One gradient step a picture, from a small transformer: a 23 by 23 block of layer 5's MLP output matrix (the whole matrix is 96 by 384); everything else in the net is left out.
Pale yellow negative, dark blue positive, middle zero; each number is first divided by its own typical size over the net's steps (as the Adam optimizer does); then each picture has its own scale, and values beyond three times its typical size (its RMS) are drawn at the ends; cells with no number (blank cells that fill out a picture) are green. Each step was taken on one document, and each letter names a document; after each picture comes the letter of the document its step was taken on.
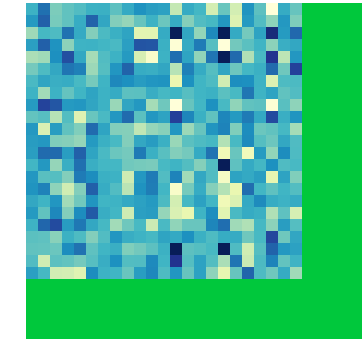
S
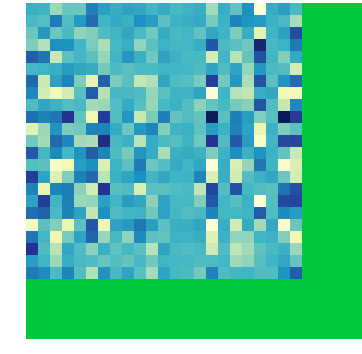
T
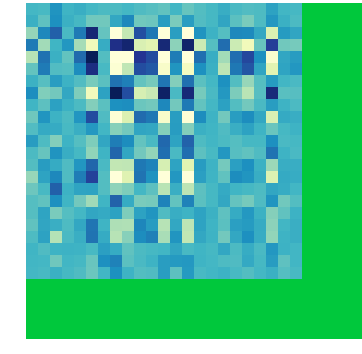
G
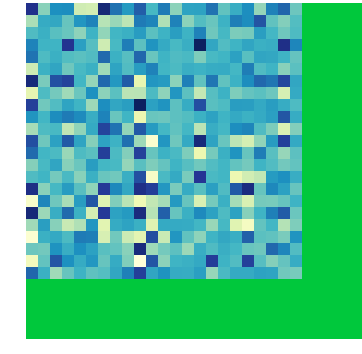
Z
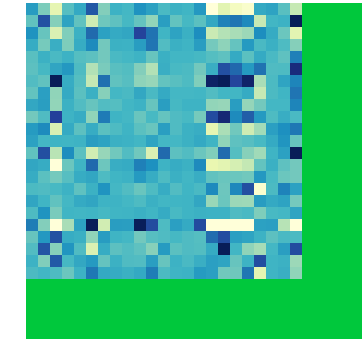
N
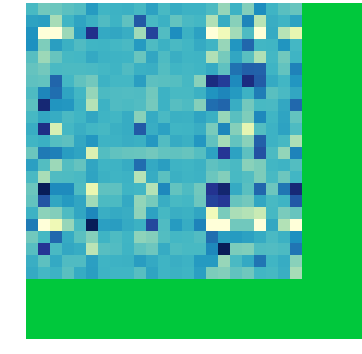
N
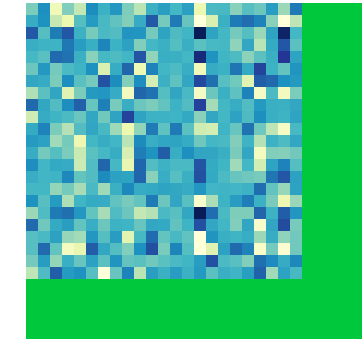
Z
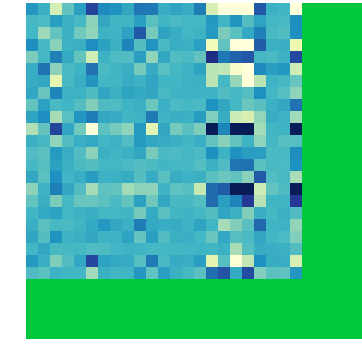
N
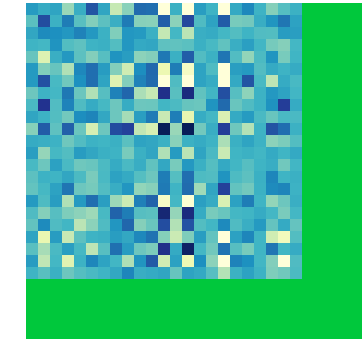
S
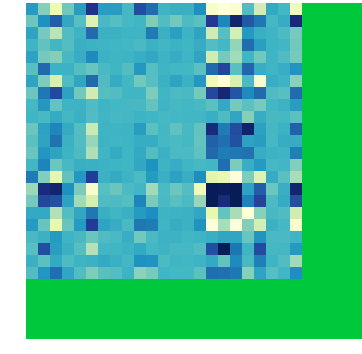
N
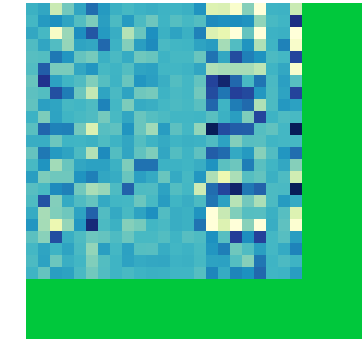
N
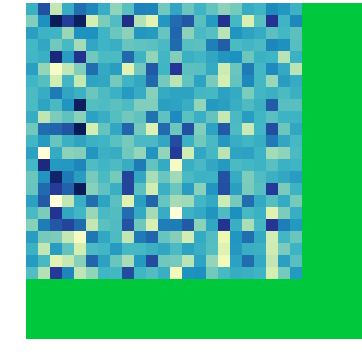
S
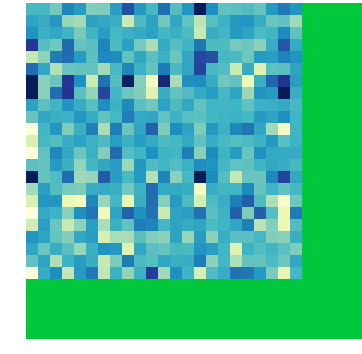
Z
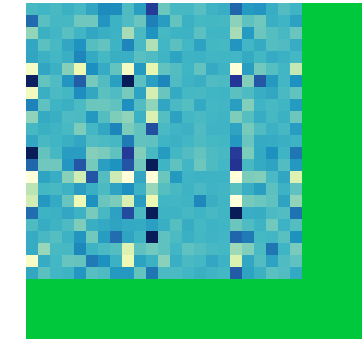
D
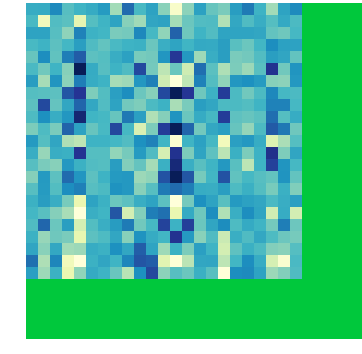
S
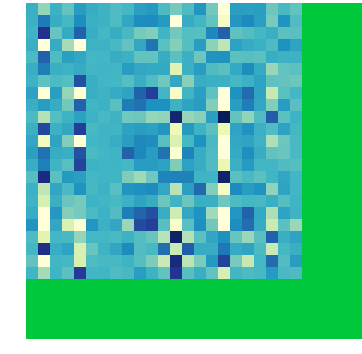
S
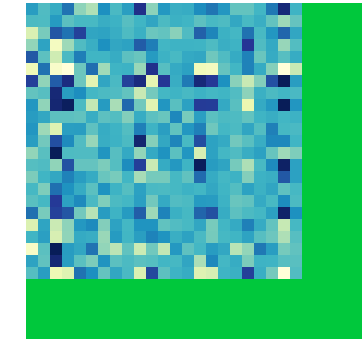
Z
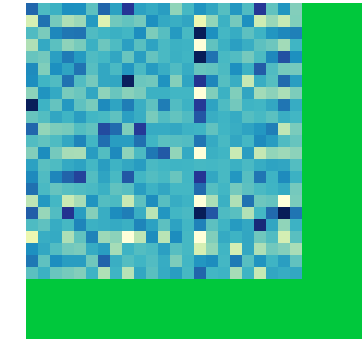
Z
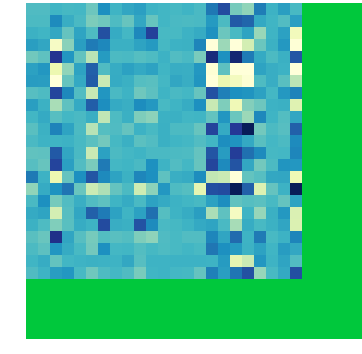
N
